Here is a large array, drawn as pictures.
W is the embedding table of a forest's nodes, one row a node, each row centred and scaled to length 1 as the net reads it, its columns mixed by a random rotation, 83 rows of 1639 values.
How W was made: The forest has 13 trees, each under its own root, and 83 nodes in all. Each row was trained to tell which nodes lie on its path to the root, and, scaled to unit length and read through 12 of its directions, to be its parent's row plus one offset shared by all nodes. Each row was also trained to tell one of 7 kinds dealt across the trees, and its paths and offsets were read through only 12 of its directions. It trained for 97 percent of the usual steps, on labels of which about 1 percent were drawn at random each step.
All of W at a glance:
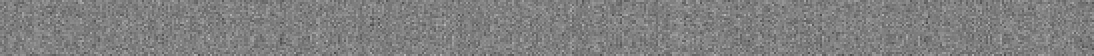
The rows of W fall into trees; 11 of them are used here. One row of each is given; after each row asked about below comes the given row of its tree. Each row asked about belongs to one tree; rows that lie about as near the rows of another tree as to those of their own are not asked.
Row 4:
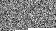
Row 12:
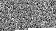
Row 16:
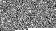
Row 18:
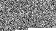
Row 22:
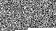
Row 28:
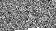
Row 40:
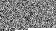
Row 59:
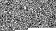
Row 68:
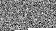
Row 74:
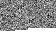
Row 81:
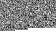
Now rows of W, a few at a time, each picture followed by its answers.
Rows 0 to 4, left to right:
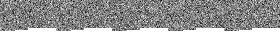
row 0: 4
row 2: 28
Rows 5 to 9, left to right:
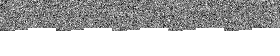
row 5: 28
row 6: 40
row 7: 18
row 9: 68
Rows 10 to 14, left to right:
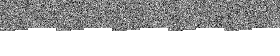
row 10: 28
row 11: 18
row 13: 28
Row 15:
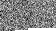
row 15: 40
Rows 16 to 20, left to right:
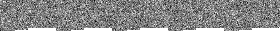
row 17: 81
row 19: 74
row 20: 22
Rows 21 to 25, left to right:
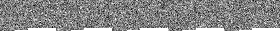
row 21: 68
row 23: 22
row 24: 28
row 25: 81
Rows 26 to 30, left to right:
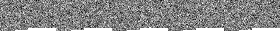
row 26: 18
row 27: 4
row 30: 16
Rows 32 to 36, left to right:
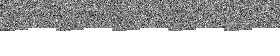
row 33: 28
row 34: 28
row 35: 74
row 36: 81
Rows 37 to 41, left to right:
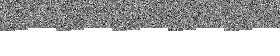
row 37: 81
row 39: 59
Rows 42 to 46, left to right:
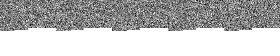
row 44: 68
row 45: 81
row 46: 4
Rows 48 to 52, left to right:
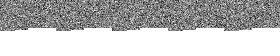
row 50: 16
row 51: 28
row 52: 59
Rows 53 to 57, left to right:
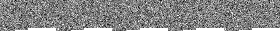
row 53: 12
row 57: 68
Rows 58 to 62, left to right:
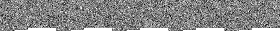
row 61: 4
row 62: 4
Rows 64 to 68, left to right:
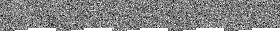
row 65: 12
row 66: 4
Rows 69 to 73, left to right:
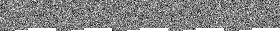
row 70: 81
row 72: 4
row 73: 81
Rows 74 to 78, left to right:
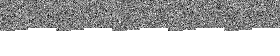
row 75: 4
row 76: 81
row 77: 22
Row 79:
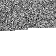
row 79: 59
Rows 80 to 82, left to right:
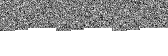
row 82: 16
